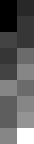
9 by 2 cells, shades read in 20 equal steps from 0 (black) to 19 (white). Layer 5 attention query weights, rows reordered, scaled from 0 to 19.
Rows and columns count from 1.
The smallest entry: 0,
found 2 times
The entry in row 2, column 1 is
0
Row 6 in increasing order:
8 10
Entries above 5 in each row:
0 0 0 1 1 2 2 2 2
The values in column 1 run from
0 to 10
